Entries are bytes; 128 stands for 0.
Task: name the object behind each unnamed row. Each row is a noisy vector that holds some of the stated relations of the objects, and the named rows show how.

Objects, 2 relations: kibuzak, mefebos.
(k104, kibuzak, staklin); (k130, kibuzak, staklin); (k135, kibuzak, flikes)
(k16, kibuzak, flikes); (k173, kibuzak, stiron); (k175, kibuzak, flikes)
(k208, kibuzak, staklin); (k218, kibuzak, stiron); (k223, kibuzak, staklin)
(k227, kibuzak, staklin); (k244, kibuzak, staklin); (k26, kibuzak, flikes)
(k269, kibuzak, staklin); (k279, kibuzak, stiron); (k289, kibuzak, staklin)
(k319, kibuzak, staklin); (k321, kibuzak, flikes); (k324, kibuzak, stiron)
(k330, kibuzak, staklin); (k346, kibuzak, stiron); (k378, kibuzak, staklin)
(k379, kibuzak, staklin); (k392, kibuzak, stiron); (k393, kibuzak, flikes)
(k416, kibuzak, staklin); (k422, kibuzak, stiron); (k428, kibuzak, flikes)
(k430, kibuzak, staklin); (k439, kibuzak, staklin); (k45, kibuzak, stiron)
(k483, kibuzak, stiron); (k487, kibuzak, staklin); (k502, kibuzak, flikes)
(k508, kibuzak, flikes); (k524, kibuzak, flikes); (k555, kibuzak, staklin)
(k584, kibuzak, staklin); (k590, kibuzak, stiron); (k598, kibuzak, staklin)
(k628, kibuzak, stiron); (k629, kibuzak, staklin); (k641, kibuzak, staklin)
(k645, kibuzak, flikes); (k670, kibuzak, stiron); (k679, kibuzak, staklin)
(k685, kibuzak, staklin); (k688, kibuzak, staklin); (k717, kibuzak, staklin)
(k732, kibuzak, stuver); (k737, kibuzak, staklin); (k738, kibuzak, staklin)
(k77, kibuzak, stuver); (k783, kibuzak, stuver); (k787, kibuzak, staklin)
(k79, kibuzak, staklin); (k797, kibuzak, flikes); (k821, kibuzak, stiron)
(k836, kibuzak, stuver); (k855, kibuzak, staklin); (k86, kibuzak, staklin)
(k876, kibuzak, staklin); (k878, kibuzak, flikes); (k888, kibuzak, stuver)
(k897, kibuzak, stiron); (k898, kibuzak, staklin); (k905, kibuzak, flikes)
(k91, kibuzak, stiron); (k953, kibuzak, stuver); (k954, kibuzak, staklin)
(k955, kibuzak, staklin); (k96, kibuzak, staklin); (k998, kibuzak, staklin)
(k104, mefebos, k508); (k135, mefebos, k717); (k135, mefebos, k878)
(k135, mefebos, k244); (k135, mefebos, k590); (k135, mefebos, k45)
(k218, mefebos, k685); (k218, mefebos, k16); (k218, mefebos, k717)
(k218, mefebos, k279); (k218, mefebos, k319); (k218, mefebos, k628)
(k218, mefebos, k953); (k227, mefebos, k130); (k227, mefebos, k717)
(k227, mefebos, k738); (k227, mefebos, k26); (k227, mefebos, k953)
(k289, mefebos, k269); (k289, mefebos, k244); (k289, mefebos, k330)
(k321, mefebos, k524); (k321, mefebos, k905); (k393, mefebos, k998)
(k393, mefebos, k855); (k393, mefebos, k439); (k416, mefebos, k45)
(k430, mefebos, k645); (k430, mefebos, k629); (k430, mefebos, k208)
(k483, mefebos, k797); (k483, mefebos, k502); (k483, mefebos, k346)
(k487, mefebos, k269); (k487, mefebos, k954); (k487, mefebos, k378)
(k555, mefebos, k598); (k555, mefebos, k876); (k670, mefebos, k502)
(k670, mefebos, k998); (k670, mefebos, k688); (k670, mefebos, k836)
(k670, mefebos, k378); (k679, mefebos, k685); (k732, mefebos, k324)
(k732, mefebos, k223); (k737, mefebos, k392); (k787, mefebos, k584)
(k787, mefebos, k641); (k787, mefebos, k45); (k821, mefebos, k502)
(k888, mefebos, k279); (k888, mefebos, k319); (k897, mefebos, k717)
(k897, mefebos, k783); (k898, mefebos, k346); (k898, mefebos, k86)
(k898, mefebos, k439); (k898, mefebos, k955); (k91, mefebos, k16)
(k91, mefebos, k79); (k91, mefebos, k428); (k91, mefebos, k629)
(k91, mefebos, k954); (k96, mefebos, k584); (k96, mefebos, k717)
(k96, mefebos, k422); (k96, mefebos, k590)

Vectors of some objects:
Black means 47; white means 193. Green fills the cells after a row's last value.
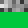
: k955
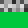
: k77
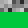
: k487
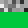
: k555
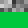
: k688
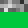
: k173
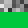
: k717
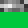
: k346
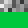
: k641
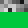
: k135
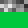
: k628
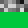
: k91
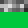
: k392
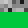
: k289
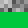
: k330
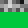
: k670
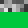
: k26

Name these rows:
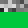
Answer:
k324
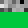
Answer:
k898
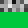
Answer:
k836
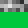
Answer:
k821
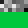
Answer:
k645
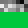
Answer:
k218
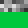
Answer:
k175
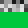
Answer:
k888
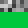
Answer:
k998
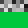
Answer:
k953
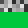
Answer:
k783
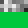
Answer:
k508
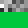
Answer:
k223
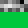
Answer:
k483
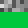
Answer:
k855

